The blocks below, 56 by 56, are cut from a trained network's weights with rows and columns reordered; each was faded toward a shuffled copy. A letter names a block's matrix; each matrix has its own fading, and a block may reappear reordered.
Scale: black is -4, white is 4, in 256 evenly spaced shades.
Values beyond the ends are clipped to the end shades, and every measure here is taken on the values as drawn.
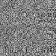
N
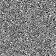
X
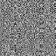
N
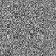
N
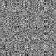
N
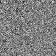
X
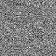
N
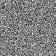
X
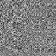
N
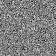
X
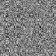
N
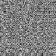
N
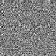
N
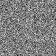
X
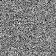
X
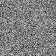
X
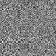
N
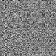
N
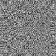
N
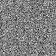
X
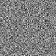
N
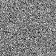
X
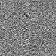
N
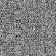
N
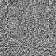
N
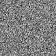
X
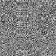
N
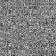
N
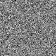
X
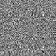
N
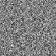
N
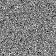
X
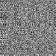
N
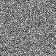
X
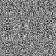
N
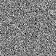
X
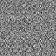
N
